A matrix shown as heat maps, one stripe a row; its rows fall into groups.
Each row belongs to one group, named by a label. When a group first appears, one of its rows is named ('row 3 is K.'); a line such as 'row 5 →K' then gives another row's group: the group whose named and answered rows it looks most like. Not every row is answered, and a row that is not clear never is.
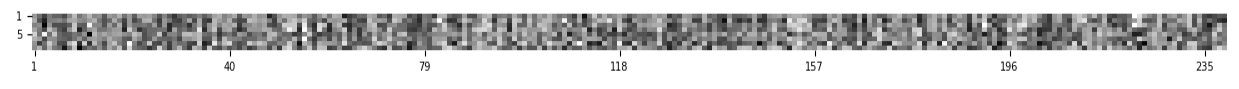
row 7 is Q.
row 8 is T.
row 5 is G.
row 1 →Q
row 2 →Q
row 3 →Q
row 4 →Q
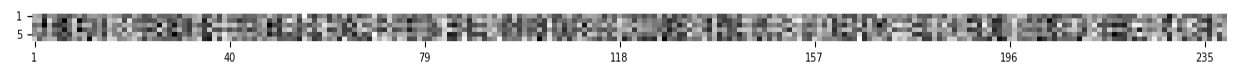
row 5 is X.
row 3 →X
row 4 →T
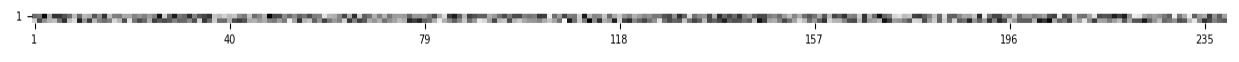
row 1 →X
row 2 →Q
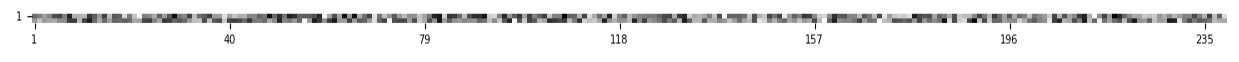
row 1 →X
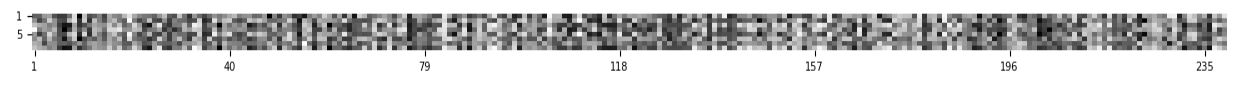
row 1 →X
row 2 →Q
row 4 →G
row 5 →Q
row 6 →T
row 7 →G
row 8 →G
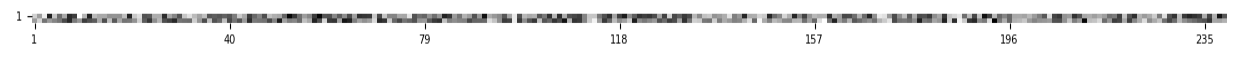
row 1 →G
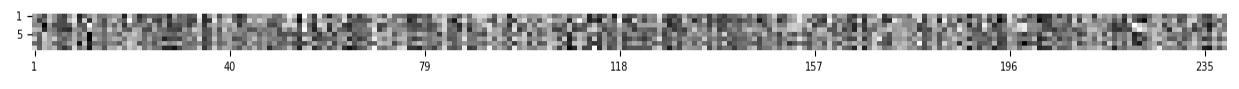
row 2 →Q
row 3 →Q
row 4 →G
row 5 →X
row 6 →Q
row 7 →X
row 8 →Q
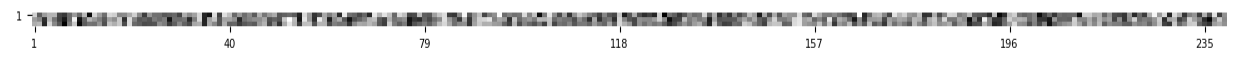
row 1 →G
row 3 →T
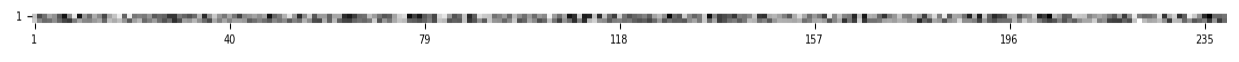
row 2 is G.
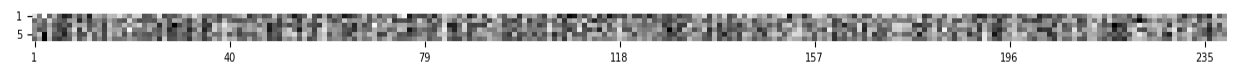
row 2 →T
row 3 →X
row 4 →Q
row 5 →T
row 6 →X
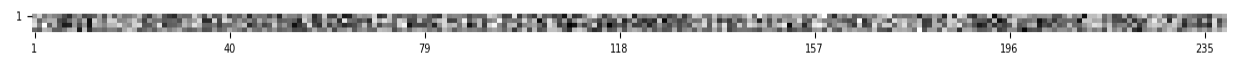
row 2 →G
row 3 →G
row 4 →X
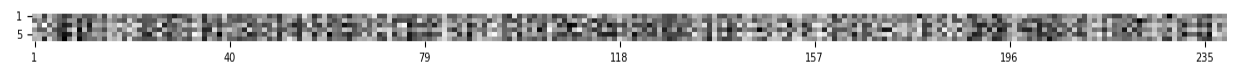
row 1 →T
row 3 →G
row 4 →X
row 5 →G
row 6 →T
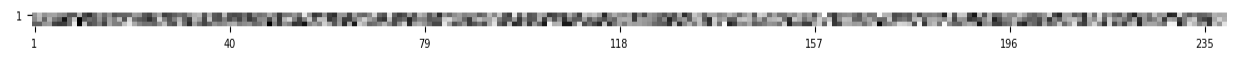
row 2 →T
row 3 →X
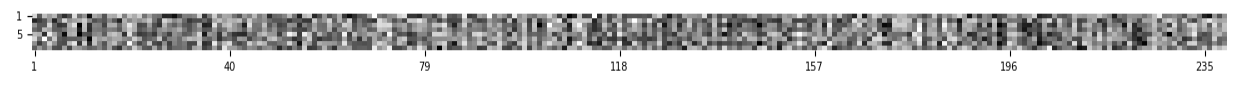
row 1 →Q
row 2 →X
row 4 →X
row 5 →T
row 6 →G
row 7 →Q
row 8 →X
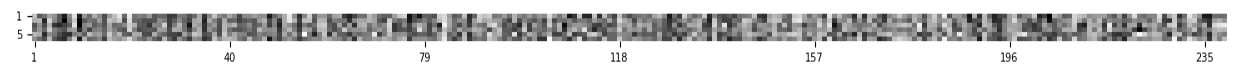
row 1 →Q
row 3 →X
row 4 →T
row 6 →X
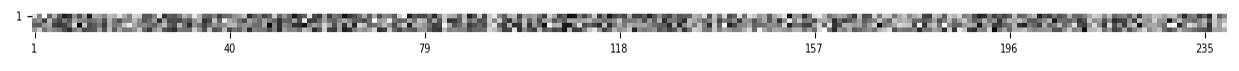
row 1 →G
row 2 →X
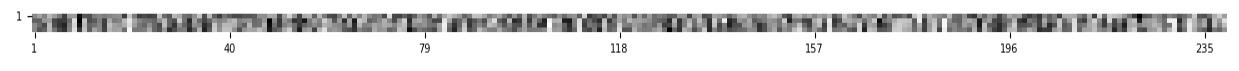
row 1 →T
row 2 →X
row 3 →X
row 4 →Q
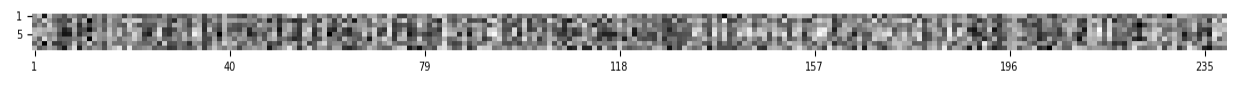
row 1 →T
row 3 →T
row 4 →T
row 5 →G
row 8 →Q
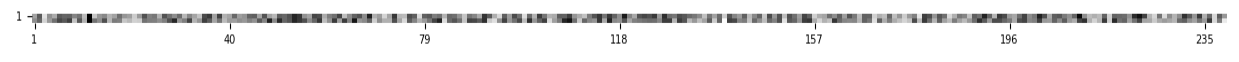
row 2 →X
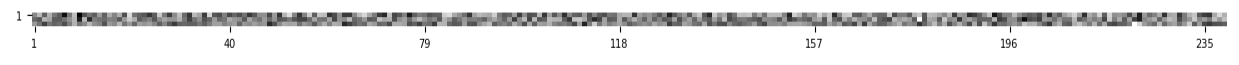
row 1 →T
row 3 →Q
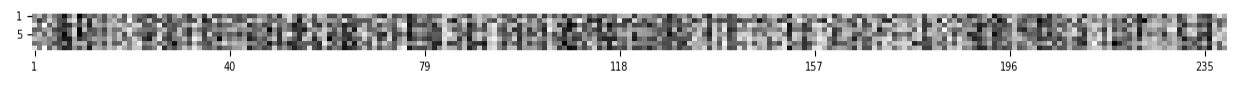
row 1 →T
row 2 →Q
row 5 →T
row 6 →G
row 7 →X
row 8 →G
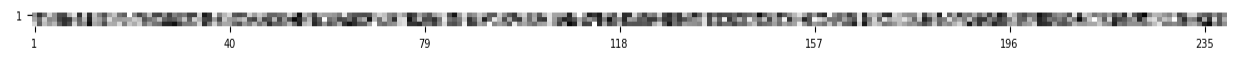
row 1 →Q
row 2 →G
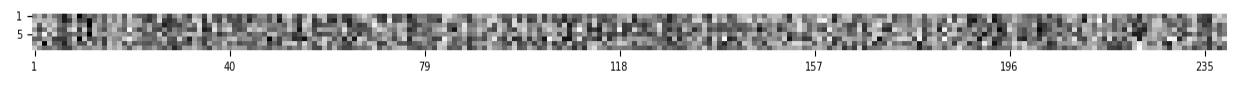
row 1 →T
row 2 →T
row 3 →Q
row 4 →Q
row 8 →G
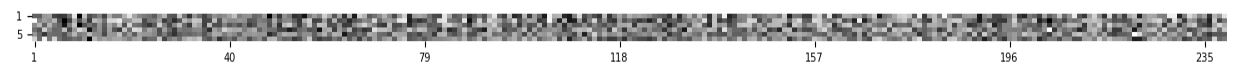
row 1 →X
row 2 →G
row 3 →T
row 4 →X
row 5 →Q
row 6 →G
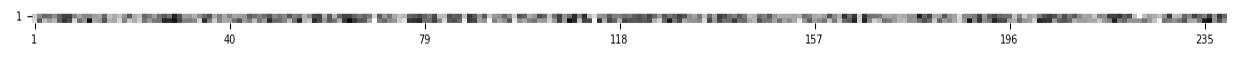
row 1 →G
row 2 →Q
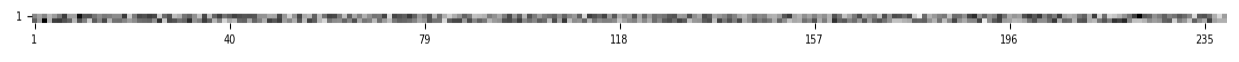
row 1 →T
